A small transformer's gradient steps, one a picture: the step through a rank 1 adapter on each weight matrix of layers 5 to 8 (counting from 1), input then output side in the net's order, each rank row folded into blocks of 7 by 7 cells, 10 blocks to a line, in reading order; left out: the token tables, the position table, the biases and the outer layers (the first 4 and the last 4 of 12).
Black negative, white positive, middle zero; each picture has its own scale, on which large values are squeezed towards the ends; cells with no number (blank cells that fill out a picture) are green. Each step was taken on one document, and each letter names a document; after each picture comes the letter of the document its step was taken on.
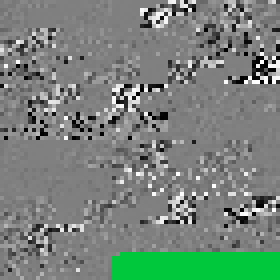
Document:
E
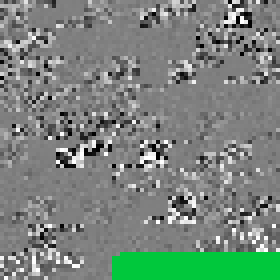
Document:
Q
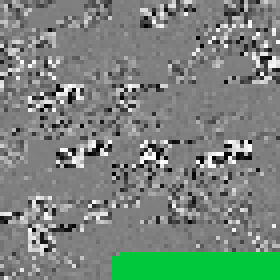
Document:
Q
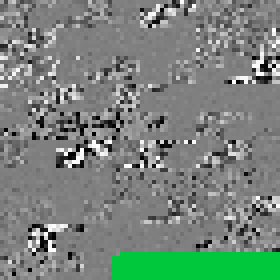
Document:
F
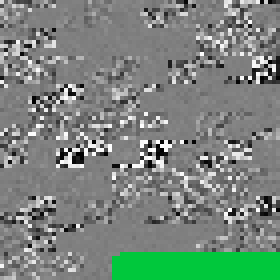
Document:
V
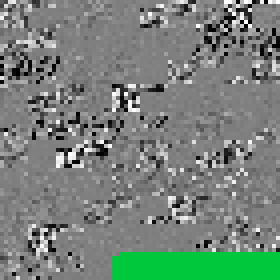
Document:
F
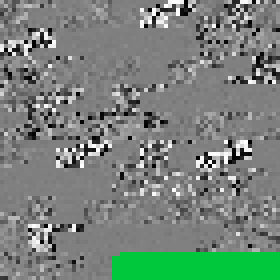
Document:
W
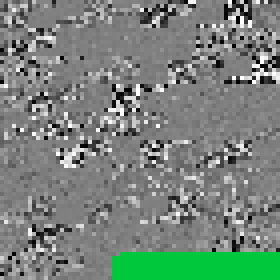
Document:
Q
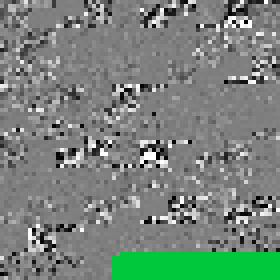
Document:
Q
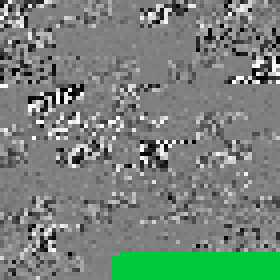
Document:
F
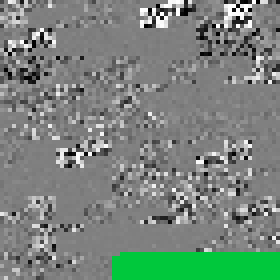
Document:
W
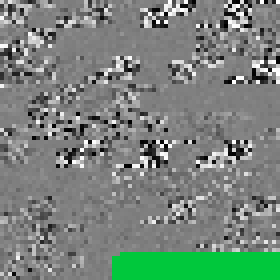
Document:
F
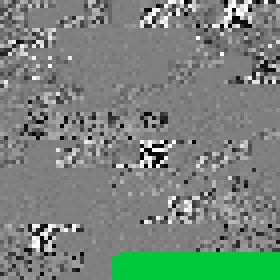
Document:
E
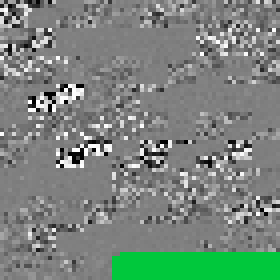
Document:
V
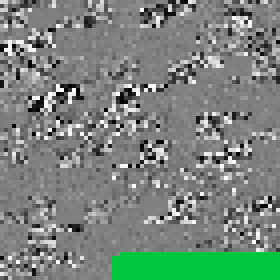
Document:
Q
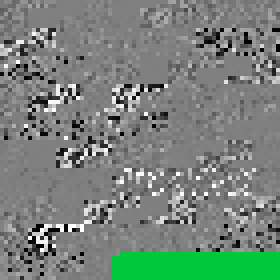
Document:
E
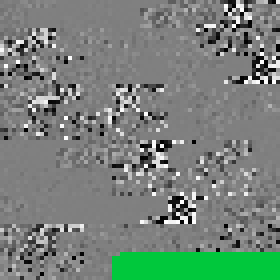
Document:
E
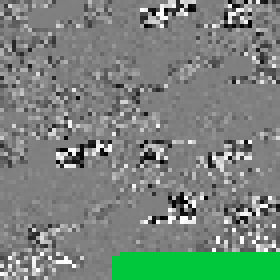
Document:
Q
